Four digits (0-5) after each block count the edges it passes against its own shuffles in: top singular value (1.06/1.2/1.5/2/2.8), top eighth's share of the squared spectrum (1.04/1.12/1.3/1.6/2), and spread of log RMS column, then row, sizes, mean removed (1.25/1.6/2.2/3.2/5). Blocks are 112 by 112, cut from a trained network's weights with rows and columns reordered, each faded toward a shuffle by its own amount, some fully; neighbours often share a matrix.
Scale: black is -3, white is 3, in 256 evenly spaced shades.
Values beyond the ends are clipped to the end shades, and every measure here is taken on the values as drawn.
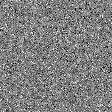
0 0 0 0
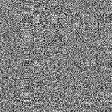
4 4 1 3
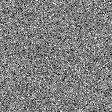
0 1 0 0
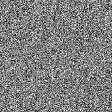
3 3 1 2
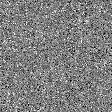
0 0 0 0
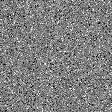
0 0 0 0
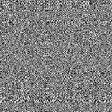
4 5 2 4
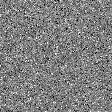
0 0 0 0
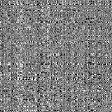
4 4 2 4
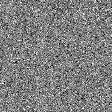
1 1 0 0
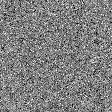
0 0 0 0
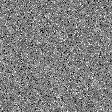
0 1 0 0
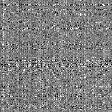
3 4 2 4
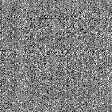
3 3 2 3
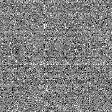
3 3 2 1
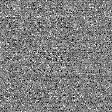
2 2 2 1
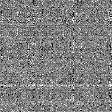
3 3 3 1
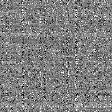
3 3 3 1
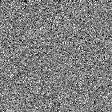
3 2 0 1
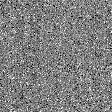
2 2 0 1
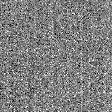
2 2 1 2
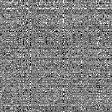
4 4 3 2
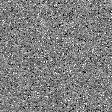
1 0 0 0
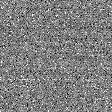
2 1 0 0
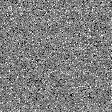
1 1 0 0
